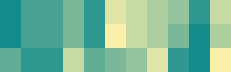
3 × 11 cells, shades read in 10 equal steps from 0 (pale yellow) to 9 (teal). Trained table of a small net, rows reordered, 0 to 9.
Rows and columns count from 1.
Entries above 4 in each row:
6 7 7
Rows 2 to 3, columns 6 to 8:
0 2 3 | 5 4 1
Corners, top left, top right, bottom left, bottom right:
9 2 6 0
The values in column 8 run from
1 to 3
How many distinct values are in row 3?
8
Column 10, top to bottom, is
8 9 9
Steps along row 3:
up same down up down down down up up down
